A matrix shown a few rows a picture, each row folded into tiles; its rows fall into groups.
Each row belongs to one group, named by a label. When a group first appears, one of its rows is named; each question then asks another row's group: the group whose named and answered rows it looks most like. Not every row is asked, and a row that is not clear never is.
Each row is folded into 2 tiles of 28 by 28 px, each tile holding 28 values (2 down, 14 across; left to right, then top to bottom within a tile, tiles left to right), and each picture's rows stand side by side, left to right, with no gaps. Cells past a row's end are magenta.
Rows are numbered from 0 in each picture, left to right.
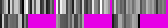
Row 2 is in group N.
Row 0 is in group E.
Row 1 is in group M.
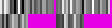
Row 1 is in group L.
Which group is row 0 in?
M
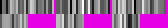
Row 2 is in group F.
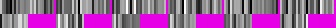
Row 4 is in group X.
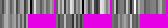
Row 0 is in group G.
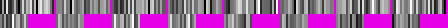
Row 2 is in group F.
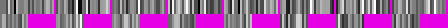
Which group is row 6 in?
E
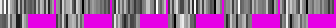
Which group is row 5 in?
X
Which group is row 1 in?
X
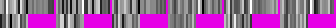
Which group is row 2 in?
X
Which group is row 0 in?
X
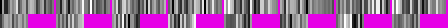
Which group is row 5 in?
X
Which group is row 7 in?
M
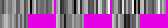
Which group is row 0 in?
G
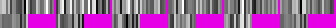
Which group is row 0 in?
M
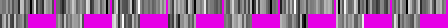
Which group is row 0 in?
G
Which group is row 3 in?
X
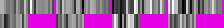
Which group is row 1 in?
X
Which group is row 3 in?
M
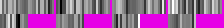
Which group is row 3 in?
M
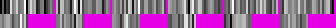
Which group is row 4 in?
L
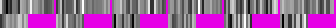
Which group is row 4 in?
L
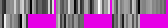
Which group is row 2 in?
X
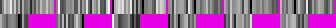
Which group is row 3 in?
X
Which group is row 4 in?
X
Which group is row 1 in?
N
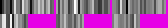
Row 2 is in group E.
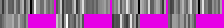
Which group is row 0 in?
G
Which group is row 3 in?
G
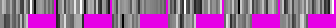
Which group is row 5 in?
N
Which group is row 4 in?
E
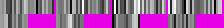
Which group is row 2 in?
N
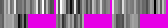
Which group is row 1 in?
M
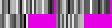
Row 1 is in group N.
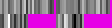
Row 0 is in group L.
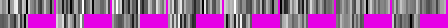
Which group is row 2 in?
M
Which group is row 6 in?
G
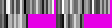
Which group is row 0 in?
L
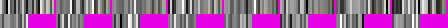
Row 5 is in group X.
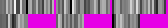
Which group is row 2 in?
N
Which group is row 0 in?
L
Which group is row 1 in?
E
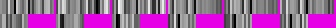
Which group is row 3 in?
X
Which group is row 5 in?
X
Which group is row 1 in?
L
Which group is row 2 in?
L
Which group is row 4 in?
X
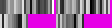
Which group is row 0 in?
G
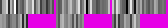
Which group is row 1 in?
G
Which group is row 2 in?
M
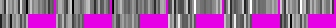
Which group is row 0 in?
X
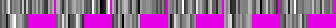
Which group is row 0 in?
L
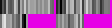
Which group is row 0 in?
F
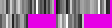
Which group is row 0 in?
N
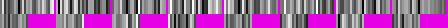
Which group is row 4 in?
M
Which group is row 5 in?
N
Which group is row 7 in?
X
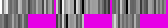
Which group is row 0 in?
M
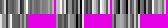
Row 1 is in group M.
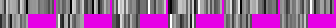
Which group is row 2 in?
L
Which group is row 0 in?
X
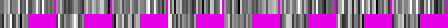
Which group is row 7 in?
N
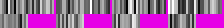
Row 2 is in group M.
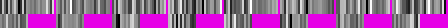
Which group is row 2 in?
L
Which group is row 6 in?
G
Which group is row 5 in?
X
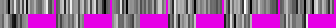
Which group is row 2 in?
E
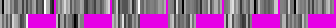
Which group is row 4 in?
G
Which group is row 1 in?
G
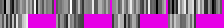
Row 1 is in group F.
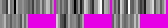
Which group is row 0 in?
E
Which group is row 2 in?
E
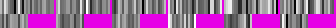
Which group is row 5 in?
E
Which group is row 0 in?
M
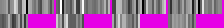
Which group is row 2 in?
G
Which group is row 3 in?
G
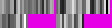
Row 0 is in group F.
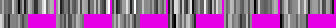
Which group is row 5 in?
N
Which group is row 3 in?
L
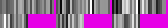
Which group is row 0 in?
G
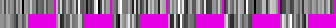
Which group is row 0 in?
F
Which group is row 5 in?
F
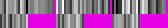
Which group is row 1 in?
M
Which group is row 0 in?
X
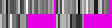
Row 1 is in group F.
